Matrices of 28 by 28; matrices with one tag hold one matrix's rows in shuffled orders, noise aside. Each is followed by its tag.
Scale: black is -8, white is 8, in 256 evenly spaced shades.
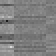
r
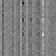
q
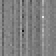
q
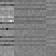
r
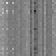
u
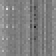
u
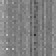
u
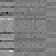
r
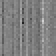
q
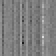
q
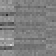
r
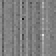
q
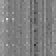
u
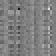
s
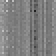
u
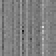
q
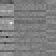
r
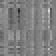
s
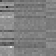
r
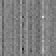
q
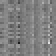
s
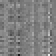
s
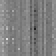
u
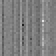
q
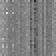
u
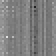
u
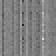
q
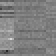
r
